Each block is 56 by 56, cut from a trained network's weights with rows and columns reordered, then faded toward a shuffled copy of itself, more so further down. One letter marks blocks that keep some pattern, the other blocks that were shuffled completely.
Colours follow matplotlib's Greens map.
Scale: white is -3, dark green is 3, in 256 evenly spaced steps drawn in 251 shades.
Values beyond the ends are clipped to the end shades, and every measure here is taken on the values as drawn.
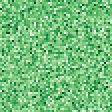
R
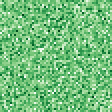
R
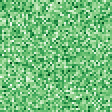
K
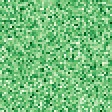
R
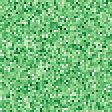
R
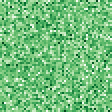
K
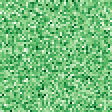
R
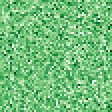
K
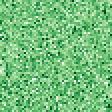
R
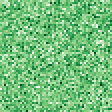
R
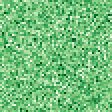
R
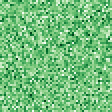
K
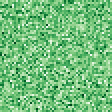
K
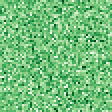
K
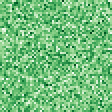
R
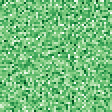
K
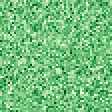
K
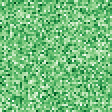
R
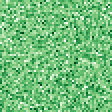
R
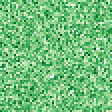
R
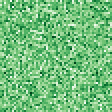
K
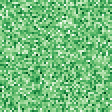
R
